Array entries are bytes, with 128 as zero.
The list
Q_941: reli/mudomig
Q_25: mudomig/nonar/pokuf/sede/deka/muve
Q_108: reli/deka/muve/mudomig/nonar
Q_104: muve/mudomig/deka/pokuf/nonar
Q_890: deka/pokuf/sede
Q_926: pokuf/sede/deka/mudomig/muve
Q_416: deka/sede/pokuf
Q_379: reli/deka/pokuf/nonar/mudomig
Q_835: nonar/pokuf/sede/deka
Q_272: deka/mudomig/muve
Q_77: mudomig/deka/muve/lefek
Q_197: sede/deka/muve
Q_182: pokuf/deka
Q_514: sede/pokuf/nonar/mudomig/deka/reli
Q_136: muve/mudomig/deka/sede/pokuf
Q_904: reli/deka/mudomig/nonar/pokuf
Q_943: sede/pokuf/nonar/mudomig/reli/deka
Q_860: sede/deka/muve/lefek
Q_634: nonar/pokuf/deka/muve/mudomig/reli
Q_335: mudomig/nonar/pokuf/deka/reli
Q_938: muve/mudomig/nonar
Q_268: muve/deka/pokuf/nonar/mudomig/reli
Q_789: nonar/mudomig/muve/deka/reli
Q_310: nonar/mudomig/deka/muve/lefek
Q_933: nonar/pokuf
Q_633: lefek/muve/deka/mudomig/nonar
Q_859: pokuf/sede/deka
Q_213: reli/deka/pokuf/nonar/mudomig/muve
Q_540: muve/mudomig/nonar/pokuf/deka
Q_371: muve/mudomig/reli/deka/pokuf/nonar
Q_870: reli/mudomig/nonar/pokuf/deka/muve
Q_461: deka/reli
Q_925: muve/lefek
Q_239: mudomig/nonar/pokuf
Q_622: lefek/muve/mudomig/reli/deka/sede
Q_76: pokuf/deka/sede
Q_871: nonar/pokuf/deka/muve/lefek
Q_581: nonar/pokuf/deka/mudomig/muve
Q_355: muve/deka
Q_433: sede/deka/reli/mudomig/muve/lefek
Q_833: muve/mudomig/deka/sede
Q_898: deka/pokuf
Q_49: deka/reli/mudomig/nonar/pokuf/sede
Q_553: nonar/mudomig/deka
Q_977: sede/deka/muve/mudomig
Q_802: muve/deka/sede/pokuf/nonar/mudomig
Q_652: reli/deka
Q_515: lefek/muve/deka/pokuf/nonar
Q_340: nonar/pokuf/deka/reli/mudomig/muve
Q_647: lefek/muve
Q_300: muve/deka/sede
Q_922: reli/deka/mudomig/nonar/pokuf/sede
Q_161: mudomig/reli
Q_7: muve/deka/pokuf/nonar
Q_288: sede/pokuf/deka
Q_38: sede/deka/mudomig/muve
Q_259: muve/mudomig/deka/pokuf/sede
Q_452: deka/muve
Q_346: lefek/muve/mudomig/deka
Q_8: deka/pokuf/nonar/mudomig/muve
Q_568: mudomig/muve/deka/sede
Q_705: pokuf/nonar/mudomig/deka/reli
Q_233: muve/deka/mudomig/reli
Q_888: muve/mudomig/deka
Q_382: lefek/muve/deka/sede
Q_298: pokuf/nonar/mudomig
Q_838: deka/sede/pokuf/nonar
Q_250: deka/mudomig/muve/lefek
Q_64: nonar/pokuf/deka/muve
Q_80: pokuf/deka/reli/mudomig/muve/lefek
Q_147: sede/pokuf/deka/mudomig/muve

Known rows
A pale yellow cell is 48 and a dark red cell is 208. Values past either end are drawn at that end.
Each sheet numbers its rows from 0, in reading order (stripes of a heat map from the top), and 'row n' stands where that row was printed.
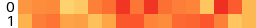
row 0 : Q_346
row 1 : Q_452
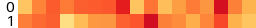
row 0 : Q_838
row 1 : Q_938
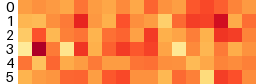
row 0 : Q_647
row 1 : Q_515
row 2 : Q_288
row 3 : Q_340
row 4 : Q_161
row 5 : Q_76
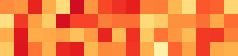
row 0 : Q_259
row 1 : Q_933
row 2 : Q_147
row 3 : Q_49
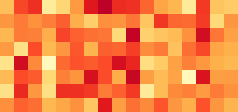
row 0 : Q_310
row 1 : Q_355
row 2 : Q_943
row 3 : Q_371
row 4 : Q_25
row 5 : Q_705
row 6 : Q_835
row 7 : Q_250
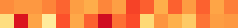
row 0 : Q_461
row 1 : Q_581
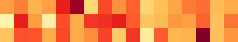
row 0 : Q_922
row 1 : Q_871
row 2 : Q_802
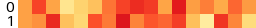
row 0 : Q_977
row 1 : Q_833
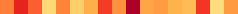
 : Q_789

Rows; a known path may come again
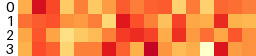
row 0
Q_80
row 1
Q_568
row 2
Q_977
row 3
Q_705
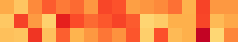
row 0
Q_898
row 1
Q_239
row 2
Q_268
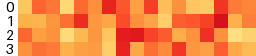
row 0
Q_298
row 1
Q_515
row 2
Q_108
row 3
Q_272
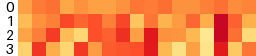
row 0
Q_925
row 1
Q_416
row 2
Q_136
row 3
Q_335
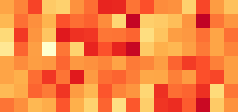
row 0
Q_77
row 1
Q_943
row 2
Q_933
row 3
Q_634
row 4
Q_647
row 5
Q_890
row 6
Q_7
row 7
Q_633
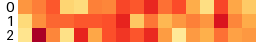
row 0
Q_888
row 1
Q_838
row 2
Q_340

